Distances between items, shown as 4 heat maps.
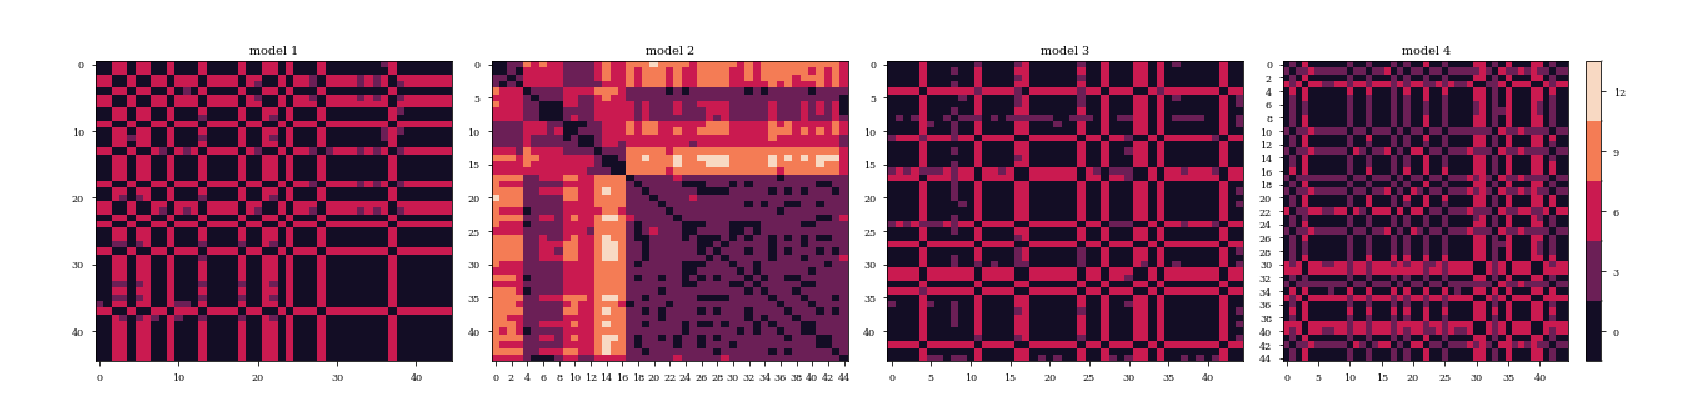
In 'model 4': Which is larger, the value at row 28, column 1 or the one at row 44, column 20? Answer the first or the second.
the first
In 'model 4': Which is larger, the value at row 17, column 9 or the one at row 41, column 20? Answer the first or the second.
the first
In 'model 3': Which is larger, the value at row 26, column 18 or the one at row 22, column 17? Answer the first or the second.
the second
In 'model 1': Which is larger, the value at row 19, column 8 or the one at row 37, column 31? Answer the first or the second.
the second
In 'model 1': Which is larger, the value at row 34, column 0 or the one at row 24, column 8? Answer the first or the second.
the second
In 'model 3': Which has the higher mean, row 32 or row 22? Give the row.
32
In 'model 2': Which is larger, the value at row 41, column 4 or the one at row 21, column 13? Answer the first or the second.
the second
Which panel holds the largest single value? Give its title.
model 2
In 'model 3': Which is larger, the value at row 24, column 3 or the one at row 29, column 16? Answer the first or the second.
the first
